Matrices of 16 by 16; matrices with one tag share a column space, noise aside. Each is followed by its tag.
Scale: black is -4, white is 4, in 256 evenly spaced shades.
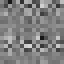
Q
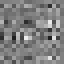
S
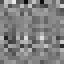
Q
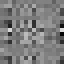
S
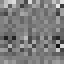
Q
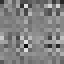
Q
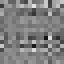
Q
